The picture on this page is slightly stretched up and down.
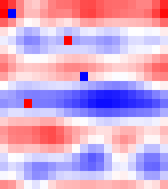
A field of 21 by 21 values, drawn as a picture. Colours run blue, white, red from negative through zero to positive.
Stripes: horizontal, repeating 3 times. Average level on the scale: 50%. Lone odd cells: 4, 2 higher and 2 lower than their neighbours.
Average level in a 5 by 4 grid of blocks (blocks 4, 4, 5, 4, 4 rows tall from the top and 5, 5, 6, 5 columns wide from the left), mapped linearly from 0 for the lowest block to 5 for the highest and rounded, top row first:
4455
3334
2201
5533
2222
